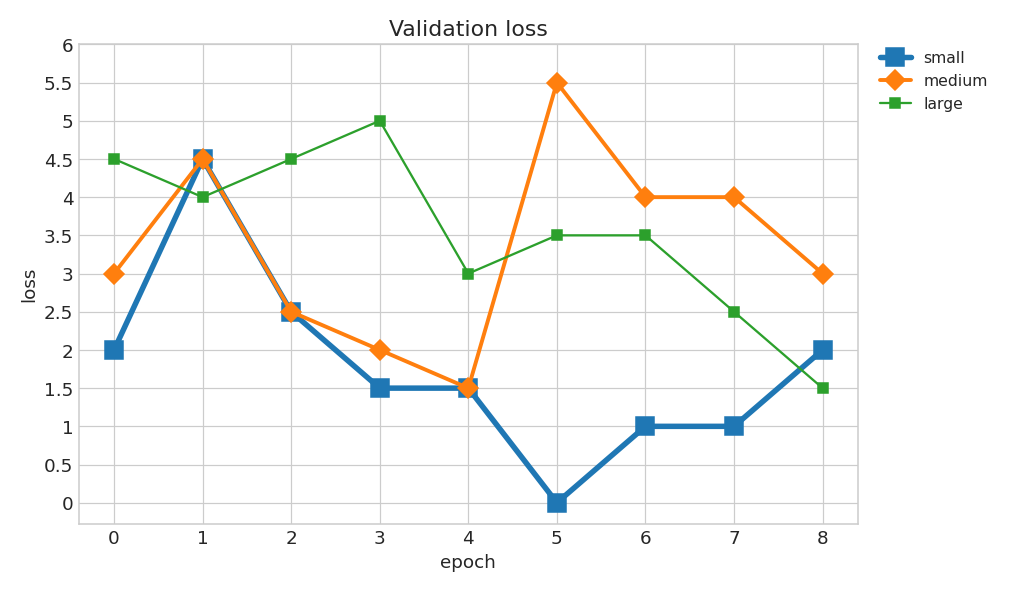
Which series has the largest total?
large
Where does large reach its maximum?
3
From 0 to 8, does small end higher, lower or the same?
the same
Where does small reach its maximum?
1
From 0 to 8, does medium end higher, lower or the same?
the same
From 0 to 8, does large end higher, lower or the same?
lower
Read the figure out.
Title: Validation loss
x-axis: epoch, ticks 0 1 2 3 4 5 6 7 8
y-axis: loss, ticks 0 0.5 1 1.5 2 2.5 3 3.5 4 4.5 5 5.5 6
Legend: small, medium, large
Values:
small: 2 4.5 2.5 1.5 1.5 0 1 1 2
medium: 3 4.5 2.5 2 1.5 5.5 4 4 3
large: 4.5 4 4.5 5 3 3.5 3.5 2.5 1.5
